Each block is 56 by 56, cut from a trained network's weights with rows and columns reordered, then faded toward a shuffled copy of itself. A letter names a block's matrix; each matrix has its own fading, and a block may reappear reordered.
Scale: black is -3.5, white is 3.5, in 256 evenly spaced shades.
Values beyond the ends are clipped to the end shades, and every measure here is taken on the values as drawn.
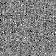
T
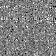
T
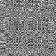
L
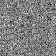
T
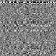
L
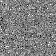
T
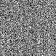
T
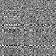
L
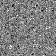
T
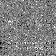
T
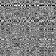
L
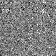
T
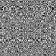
L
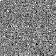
T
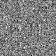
T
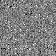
T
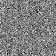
T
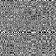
L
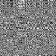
L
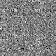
T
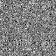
T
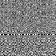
L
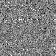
T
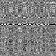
L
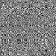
L
